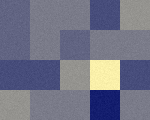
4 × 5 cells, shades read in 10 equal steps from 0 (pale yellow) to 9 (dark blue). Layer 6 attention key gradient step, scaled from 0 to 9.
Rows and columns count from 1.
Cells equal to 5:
8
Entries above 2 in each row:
5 5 4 5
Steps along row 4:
up same up down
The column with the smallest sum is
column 3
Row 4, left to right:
4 5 5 9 5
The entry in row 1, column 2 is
5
